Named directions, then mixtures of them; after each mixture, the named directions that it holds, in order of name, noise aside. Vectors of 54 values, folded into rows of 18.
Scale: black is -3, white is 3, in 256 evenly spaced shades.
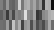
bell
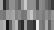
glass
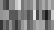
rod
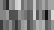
rod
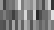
bell, rod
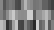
glass, rod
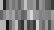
glass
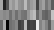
glass, rod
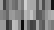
bell, glass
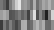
rod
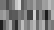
glass, rod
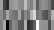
glass, rod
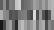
glass, rod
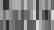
glass, rod
